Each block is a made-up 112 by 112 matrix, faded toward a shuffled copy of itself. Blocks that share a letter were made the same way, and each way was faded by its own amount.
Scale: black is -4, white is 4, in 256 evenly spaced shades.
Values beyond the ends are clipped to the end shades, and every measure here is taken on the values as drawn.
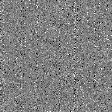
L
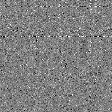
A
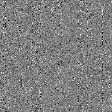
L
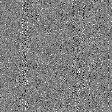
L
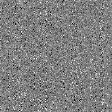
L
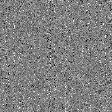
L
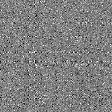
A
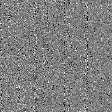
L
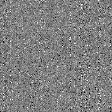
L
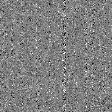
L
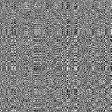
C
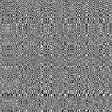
C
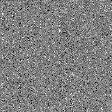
L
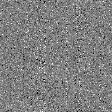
L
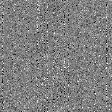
L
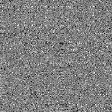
A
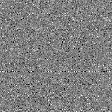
A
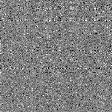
A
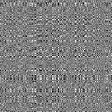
C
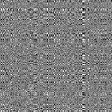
C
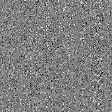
L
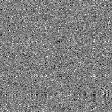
A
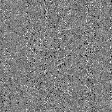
L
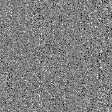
L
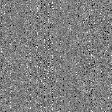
L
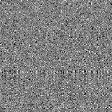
A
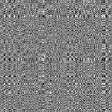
C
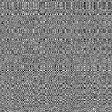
C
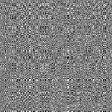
C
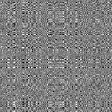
C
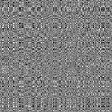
C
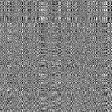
C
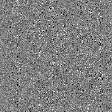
L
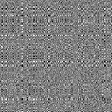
C
